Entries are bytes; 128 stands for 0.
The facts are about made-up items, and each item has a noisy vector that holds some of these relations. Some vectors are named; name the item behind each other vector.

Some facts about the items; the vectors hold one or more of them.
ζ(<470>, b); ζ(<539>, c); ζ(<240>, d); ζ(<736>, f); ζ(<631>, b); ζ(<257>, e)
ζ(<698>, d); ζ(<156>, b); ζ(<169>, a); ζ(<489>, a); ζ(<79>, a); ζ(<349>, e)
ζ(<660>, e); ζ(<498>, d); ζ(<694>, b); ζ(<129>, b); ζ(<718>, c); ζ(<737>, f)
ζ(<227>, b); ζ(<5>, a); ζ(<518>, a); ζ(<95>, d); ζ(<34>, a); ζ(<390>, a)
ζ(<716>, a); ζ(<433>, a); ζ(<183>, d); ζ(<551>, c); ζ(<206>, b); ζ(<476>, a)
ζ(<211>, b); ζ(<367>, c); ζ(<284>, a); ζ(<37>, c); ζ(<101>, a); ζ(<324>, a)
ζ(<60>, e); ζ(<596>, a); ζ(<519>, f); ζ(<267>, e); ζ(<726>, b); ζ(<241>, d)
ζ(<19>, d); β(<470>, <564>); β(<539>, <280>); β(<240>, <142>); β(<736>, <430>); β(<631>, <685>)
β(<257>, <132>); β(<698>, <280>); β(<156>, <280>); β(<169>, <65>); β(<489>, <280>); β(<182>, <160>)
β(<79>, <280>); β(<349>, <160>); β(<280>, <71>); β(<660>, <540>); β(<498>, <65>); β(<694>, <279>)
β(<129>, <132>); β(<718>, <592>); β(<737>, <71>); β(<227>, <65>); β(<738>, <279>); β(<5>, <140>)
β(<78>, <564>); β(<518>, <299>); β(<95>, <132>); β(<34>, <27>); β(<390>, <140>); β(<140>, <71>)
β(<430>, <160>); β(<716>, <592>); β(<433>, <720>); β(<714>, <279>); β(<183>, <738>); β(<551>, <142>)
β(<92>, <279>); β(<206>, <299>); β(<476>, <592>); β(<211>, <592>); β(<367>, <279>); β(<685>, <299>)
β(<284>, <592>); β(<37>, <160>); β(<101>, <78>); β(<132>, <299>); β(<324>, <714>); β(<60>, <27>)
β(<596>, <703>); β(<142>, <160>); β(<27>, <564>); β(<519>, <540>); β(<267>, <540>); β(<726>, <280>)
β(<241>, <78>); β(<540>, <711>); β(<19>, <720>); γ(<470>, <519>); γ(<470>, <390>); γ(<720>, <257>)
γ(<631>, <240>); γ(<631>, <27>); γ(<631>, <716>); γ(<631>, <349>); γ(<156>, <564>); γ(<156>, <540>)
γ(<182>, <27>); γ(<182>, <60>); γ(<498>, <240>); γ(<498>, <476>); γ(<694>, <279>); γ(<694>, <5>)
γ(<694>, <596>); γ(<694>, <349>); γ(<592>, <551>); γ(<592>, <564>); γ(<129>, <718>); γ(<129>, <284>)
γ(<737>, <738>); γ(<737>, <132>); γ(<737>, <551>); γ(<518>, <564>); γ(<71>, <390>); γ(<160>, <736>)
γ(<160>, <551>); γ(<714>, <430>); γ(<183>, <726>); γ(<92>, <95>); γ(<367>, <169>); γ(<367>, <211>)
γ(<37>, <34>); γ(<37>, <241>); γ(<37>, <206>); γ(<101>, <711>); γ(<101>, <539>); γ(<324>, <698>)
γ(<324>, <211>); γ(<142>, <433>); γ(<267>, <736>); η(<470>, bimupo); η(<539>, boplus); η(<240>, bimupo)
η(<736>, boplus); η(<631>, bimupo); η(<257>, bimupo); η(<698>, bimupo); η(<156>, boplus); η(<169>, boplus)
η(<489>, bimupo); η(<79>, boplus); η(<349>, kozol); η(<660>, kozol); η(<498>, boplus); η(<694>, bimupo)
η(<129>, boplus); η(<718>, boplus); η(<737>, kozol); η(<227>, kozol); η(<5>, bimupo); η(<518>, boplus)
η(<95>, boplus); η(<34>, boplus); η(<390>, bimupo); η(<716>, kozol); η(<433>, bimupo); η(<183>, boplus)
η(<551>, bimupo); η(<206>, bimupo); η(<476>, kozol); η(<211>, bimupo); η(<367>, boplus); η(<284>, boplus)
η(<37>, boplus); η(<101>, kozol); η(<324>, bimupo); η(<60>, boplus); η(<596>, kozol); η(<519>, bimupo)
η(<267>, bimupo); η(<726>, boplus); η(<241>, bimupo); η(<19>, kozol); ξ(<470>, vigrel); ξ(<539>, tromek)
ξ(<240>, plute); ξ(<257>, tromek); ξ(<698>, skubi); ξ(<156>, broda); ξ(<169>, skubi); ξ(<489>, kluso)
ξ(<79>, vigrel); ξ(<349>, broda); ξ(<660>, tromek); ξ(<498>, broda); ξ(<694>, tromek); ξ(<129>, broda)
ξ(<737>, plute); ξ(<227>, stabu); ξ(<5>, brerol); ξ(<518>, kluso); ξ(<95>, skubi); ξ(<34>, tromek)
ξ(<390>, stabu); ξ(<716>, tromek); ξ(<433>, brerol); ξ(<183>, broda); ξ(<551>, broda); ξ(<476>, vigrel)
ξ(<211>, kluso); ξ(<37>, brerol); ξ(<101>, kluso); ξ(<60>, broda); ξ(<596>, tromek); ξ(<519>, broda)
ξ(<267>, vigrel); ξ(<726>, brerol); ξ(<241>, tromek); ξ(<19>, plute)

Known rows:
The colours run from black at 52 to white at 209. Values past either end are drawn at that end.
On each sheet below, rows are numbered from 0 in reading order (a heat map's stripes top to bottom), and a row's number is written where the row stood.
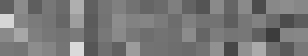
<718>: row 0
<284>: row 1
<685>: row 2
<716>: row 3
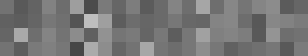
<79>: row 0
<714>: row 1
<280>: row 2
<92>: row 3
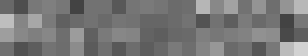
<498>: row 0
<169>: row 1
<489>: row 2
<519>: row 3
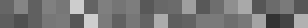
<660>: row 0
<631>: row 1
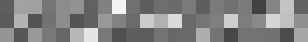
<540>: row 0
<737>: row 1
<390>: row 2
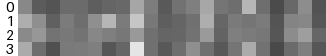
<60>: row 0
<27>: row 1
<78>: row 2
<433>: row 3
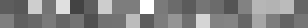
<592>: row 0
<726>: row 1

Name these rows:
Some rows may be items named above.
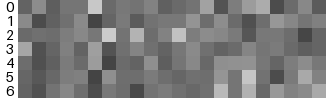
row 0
<660>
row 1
<37>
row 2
<694>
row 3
<476>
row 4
<5>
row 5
<183>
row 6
<498>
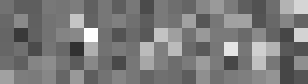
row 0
<519>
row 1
<660>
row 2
<470>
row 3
<267>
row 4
<324>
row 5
<489>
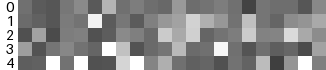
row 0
<367>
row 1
<240>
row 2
<737>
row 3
<71>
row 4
<564>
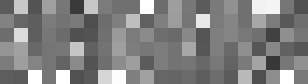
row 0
<160>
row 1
<726>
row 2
<132>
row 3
<34>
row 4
<206>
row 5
<564>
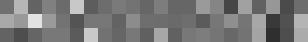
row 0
<539>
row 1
<95>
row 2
<631>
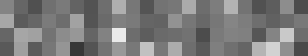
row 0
<60>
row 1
<476>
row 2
<540>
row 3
<551>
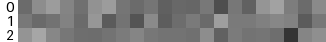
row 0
<227>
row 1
<79>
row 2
<685>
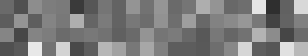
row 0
<129>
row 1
<257>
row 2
<101>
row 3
<518>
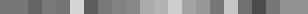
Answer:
<19>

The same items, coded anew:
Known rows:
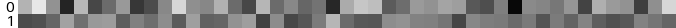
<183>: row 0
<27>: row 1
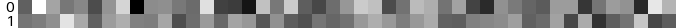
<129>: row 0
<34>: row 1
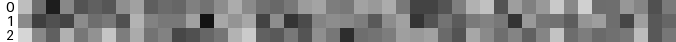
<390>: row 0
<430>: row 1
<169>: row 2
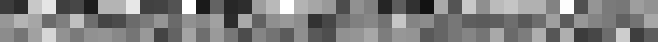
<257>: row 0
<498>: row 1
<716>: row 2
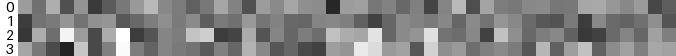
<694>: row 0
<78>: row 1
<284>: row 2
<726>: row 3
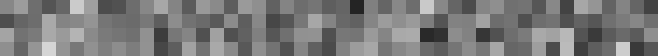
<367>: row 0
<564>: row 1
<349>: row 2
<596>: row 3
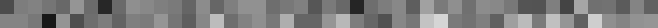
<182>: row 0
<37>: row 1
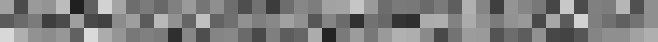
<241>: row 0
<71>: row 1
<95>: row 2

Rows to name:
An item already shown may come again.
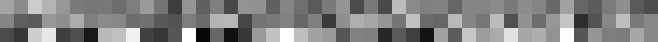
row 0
<660>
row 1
<5>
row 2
<257>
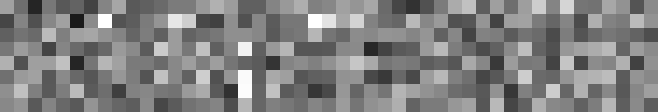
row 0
<390>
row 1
<718>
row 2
<736>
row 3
<737>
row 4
<241>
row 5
<737>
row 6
<156>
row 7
<227>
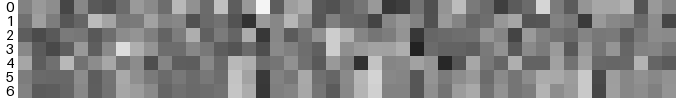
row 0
<737>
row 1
<631>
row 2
<738>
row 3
<206>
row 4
<476>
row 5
<433>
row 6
<433>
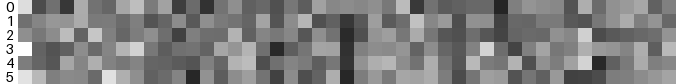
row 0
<211>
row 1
<19>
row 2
<519>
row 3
<698>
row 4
<5>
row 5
<95>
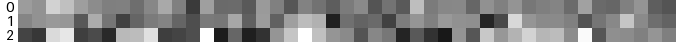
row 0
<660>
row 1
<101>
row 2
<257>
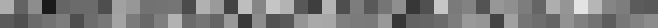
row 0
<470>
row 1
<738>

